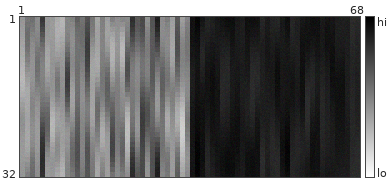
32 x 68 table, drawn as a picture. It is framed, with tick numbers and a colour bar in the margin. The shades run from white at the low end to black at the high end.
The table splits into one row of 2 panels. Panel 1,1: middling, streaked downward, strong in contrast. Panel 1,2: very high, streaked downward, faint in contrast.
